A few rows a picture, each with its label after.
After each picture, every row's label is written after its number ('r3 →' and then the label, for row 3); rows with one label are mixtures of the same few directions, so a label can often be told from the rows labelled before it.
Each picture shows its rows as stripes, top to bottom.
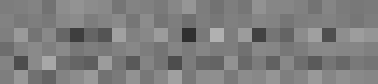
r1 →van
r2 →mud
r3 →van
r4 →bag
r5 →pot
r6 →pot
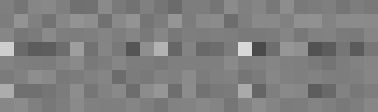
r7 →pot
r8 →pot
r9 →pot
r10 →bag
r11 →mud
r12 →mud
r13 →bag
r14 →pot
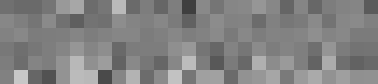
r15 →mud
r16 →van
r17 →pot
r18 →van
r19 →van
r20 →pot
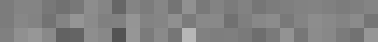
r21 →mud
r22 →pot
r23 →mud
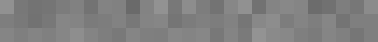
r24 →bag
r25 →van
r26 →van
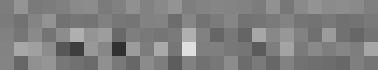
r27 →pot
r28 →pot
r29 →van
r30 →mud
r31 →pot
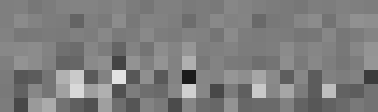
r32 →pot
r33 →van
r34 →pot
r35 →mud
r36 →mud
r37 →mud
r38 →van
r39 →pot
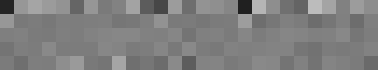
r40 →bag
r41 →bag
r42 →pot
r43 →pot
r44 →mud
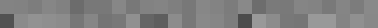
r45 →van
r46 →bag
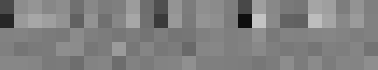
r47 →bag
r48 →bag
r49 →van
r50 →mud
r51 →mud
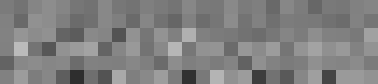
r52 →pot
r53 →pot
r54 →mud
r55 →pot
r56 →bag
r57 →van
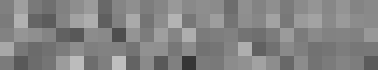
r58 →pot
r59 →pot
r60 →mud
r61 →bag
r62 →mud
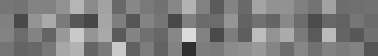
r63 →van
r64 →pot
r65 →van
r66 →mud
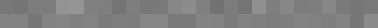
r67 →van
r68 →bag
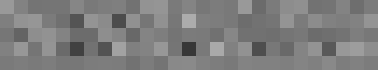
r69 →bag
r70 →mud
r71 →pot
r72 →van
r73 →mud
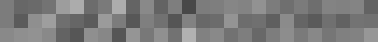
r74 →mud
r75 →pot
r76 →mud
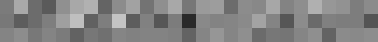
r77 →pot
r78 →mud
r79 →van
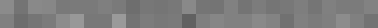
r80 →pot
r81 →mud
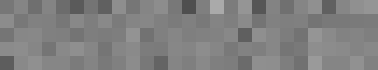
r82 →van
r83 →bag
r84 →bag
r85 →pot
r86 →bag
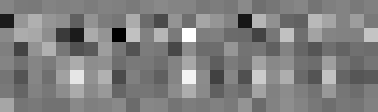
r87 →bag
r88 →bag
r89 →mud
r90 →pot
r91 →van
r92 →van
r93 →van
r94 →bag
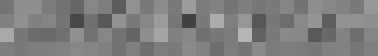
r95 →mud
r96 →van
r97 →bag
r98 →van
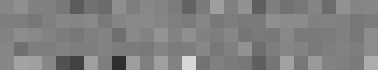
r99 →van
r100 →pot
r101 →mud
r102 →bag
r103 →mud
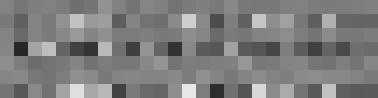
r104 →pot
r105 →van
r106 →van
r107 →pot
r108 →bag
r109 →pot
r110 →van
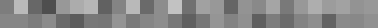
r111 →pot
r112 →van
